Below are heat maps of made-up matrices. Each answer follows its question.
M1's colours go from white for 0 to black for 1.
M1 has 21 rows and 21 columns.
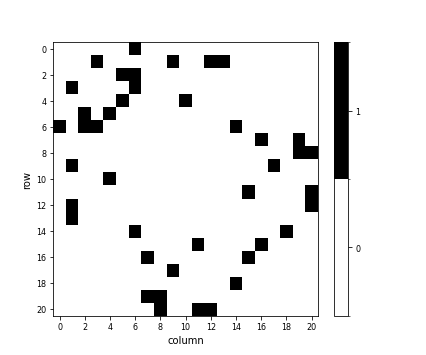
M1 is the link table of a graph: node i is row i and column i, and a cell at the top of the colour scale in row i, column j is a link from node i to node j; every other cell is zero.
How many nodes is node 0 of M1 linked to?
1
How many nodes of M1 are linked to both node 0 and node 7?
0
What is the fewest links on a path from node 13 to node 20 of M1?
3
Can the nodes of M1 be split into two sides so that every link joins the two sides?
no
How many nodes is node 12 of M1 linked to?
2
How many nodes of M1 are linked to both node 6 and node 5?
1
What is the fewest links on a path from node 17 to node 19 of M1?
6
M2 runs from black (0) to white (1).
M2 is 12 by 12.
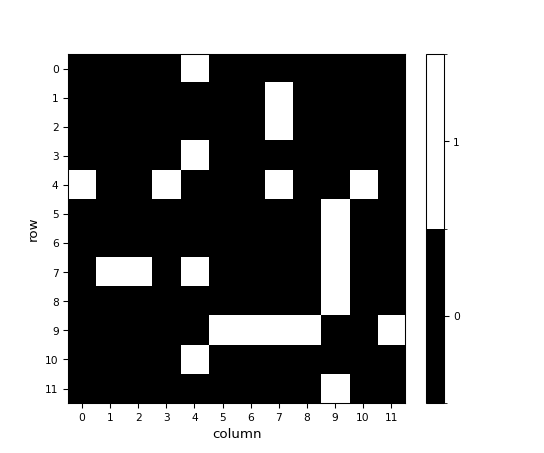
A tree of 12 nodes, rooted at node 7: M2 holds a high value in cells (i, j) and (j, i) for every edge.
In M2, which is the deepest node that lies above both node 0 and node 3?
4
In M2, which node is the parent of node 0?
4
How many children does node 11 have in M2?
0
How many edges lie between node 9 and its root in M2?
1
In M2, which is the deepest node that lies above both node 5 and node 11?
9
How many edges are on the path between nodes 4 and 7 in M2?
1
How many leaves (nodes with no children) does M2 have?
9
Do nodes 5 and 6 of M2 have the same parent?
yes
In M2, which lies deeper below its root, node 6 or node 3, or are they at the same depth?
the same depth
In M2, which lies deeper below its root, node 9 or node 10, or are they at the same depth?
node 10
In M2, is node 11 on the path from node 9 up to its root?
no
